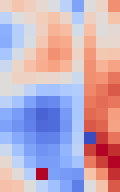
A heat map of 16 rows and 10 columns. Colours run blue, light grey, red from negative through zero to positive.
Average level on the scale: 50%. Lone odd cells: 2, 1 higher and 1 lower than their neighbours. Roughest part: bottom right. Seam: vertical, 70% of the way across, the right part higher.
